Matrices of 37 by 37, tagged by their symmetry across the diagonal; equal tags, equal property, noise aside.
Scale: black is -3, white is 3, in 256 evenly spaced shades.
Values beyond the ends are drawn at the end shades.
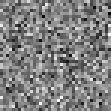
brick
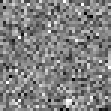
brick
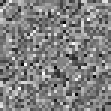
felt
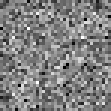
felt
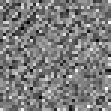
felt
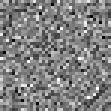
felt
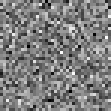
brick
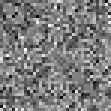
felt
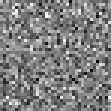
brick
